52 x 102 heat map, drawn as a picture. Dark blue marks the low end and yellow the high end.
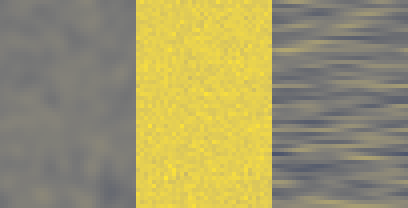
The table splits into one row of 3 panels. Panel 1,1: middling, blotchy, faint in contrast. Panel 1,2: very high, fine-grained, faint in contrast. Panel 1,3: middling, streaked across.
